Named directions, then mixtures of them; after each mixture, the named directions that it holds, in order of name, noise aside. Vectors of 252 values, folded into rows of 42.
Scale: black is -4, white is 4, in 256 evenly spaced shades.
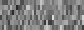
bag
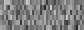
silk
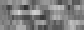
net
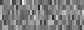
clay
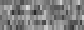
bag, net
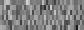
silk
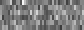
clay, net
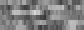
net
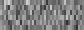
silk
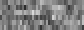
bag, net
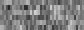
net, silk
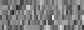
bag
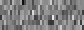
bag, clay
